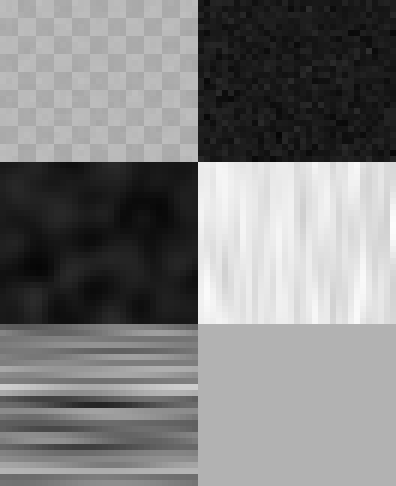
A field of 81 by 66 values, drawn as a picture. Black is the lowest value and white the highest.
It is made of 3 by 2 panels. Panel 1,1: high, checkered, faint in contrast. Panel 1,2: very low, fine-grained, faint in contrast. Panel 2,1: very low, blotchy, faint in contrast. Panel 2,2: very high, streaked downward, faint in contrast. Panel 3,1: middling, streaked across, strong in contrast. Panel 3,2: high, flat.
